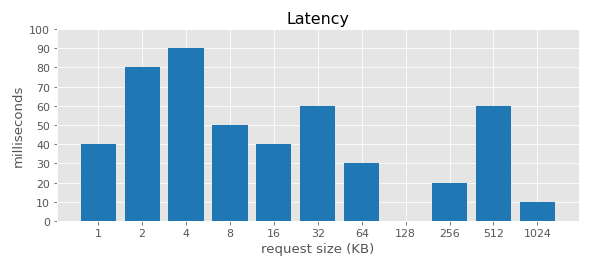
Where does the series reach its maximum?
4
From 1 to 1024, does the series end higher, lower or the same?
lower
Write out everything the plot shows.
Title: Latency
x-axis: request size (KB), ticks 1 2 4 8 16 32 64 128 256 512 1024
y-axis: milliseconds, ticks 0 10 20 30 40 50 60 70 80 90 100
Values:
40 80 90 50 40 60 30 0 20 60 10
